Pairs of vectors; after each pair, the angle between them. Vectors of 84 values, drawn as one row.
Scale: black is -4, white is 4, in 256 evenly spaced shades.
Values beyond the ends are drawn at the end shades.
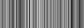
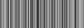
partly opposed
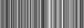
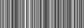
orthogonal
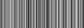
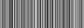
orthogonal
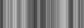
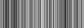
partly opposed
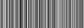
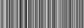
nearly parallel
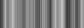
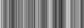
nearly opposite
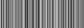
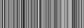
partly opposed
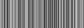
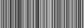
orthogonal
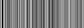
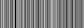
orthogonal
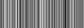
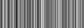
orthogonal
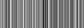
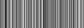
partly aligned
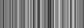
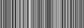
partly aligned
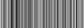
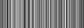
partly opposed
